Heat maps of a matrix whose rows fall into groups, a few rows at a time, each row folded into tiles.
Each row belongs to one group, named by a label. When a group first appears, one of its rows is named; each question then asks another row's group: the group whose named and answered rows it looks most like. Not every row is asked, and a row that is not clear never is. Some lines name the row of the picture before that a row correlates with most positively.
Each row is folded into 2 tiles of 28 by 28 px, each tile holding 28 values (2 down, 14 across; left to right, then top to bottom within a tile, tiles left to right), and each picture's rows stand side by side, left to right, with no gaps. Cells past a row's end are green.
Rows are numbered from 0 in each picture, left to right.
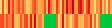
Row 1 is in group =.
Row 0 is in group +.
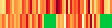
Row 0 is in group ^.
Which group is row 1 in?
=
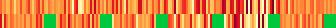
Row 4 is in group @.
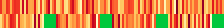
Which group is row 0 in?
@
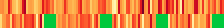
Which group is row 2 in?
^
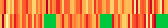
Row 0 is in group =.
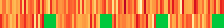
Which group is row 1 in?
@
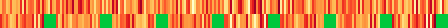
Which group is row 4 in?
^
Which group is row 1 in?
=
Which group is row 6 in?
@
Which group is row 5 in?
+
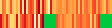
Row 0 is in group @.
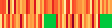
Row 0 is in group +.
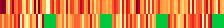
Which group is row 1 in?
=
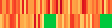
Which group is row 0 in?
@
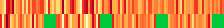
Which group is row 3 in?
+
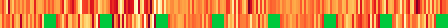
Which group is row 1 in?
^
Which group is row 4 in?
=
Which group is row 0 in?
+
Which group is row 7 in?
=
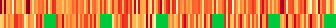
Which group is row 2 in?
@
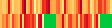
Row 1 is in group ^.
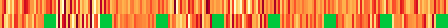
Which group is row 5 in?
+
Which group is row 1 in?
+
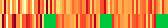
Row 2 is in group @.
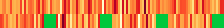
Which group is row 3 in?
^
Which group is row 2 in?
=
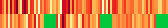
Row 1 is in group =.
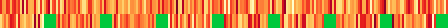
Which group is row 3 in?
+
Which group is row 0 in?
@
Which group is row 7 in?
^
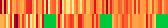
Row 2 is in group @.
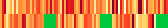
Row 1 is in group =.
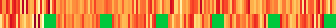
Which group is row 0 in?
@
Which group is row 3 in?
=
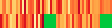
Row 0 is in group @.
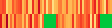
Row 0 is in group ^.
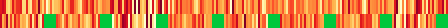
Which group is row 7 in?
=
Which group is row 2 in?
@
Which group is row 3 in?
+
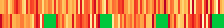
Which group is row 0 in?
^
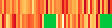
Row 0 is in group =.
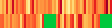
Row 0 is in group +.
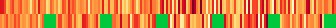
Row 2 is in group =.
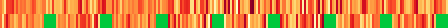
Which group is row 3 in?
^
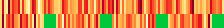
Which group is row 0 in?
+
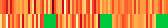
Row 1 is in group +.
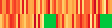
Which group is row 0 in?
@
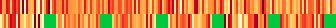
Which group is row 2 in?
@
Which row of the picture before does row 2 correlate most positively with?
0
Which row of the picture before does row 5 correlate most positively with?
1
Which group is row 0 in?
@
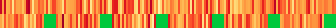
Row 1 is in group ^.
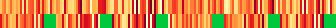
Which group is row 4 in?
^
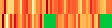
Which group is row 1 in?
^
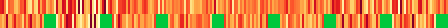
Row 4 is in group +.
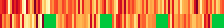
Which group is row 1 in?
@
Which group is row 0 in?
^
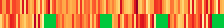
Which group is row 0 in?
@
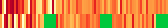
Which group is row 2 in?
+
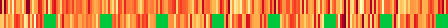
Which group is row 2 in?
+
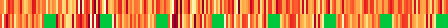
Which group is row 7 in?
@
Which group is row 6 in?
^
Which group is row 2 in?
+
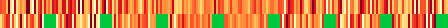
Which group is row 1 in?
@
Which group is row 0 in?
+
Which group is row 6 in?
=
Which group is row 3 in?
=
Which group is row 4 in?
^
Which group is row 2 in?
+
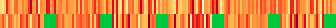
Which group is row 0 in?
^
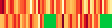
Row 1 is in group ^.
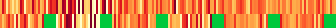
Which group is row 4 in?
^
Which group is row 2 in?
+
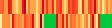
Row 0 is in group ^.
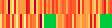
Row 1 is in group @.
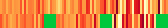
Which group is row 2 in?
=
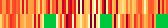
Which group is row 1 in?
@
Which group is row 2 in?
=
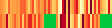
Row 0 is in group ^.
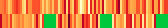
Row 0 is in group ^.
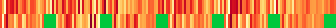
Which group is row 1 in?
@
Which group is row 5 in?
=
